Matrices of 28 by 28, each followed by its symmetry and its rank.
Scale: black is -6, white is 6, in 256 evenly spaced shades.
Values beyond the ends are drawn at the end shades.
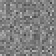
neither, rank five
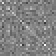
symmetric, rank five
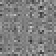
neither, rank five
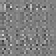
neither, rank three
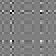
symmetric, rank one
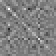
symmetric, rank five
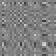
symmetric, rank three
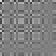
symmetric, rank one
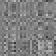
neither, rank three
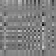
neither, rank two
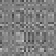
neither, rank three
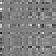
neither, rank two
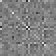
symmetric, rank five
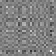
symmetric, rank three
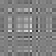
symmetric, rank one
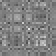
symmetric, rank three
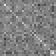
symmetric, rank five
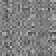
neither, rank five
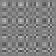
symmetric, rank one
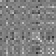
symmetric, rank three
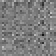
neither, rank five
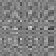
neither, rank three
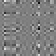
neither, rank two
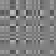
symmetric, rank one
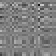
neither, rank two
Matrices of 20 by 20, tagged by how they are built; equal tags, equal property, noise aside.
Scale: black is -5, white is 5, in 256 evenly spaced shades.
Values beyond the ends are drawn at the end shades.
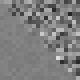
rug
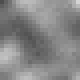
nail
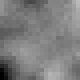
nail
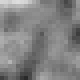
nail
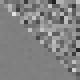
rug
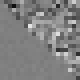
rug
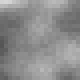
nail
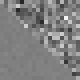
rug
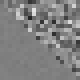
rug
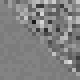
rug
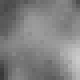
nail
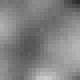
nail
